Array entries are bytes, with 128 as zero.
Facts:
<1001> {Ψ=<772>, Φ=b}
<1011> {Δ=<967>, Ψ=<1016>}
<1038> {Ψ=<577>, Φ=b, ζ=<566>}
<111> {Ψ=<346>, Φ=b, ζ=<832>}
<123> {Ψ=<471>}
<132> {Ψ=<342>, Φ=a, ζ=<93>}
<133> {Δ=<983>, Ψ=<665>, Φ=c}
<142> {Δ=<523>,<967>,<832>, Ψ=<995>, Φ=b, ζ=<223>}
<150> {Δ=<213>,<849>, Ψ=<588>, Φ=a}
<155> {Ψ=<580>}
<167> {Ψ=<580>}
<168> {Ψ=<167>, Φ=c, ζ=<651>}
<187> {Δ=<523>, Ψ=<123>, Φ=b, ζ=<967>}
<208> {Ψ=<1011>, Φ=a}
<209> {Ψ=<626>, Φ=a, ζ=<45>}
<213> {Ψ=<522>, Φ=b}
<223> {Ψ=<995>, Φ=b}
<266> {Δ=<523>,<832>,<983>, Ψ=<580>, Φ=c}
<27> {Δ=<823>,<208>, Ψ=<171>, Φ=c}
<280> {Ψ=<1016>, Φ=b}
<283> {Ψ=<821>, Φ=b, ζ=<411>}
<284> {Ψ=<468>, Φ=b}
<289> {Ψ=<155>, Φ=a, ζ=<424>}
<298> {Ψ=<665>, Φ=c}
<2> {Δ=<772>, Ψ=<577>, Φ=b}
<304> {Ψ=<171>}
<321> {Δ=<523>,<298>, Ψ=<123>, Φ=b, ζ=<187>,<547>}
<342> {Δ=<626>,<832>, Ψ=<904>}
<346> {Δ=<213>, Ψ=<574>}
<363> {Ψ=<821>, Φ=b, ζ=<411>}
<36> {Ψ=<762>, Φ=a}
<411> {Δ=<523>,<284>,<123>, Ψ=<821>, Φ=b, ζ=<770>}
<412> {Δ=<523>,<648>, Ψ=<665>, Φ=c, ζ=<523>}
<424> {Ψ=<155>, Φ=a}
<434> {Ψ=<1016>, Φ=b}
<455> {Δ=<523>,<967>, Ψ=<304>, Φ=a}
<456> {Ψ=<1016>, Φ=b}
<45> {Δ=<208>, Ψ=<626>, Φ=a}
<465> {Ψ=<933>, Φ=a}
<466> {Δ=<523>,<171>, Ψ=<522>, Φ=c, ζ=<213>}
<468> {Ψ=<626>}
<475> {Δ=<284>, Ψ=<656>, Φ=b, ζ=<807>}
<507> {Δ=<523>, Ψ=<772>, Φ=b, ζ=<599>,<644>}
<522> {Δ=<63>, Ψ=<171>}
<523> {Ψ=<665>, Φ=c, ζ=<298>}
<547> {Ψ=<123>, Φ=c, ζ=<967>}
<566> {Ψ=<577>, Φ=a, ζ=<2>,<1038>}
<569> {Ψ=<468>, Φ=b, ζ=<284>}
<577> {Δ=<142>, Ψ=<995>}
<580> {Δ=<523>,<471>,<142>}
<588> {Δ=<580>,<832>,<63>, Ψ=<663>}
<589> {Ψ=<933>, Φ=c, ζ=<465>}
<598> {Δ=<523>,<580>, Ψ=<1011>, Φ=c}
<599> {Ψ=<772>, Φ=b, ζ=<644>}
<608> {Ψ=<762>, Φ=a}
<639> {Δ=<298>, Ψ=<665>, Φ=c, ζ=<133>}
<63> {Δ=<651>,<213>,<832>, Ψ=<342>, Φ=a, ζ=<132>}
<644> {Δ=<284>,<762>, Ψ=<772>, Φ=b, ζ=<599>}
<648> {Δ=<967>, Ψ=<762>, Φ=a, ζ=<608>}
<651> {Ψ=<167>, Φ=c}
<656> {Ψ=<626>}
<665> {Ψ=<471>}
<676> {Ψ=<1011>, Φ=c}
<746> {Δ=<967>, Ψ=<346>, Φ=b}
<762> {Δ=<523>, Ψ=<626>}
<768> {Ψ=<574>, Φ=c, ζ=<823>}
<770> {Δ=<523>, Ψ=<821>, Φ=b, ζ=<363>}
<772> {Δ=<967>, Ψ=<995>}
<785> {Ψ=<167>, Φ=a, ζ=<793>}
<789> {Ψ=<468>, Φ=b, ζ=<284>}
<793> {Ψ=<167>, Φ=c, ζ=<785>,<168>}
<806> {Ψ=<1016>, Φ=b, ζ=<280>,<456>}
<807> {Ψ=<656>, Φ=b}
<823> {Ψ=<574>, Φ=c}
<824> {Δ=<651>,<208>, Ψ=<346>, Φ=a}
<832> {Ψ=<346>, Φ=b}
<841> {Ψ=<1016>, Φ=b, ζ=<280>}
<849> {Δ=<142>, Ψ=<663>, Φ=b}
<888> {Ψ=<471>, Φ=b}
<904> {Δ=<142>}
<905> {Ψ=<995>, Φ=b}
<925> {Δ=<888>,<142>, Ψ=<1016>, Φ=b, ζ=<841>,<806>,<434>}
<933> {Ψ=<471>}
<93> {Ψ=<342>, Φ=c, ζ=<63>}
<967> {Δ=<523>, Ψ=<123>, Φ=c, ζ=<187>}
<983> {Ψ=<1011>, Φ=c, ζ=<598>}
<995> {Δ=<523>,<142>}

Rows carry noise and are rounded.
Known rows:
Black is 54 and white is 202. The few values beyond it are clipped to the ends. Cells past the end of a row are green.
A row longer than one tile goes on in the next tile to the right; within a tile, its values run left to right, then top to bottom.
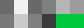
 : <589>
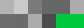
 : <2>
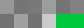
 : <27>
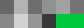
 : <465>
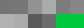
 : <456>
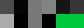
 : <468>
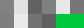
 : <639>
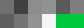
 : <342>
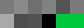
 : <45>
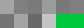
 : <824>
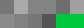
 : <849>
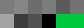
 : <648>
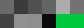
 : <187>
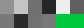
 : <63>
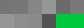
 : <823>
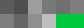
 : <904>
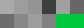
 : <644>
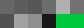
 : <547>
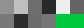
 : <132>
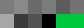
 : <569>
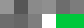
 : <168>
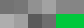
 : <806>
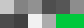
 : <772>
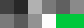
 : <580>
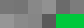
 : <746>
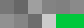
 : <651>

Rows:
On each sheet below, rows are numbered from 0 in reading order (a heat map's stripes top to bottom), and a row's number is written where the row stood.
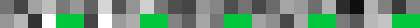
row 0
<1011>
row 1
<665>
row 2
<821>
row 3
<1016>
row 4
<155>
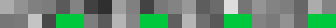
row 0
<223>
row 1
<588>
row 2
<321>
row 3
<283>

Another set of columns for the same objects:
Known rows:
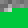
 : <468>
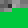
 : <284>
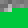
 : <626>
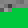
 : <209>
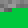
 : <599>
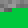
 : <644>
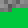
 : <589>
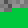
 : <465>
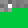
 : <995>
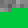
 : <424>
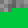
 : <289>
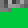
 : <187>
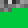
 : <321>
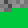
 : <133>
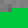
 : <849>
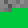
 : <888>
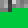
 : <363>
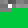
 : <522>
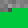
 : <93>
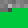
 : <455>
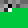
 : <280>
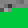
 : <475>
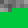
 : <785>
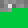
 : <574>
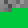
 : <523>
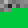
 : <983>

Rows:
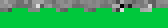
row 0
<507>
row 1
<346>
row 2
<1001>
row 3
<905>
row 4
<806>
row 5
<167>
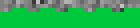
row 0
<651>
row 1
<547>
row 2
<832>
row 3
<168>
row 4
<466>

